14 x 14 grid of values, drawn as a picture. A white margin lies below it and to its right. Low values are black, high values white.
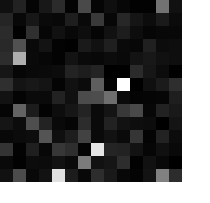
Average level on the scale: 10%. Histogram: skewed, a long tail of high values. Slope: none. Odd rows or columns: none. Mirror symmetry: none. Roughest part: bottom middle.
